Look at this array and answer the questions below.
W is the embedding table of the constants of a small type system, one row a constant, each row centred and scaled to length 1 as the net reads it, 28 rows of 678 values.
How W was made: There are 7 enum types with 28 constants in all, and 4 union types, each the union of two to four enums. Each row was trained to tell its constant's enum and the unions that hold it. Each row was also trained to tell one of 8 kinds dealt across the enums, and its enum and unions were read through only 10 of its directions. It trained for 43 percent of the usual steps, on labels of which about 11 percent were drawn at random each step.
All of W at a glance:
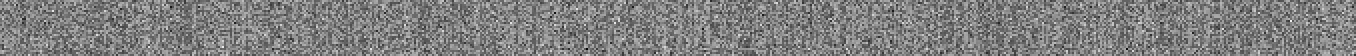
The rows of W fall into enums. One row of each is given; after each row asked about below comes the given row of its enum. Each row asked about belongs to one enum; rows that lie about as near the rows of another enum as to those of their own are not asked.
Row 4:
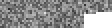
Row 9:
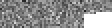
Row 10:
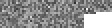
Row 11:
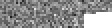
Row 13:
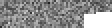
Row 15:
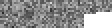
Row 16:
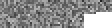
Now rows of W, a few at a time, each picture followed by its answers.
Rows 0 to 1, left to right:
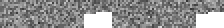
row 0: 13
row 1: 16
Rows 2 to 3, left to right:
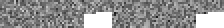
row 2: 11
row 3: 4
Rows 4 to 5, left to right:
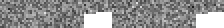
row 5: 9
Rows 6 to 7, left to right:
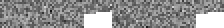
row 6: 13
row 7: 11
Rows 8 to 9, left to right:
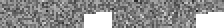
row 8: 16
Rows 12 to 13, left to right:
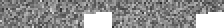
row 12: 9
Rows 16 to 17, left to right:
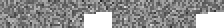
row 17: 13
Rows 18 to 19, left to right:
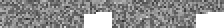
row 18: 16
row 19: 4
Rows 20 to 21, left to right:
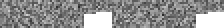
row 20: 4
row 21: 4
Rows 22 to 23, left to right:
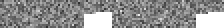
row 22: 10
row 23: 10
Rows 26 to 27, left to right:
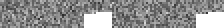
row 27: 10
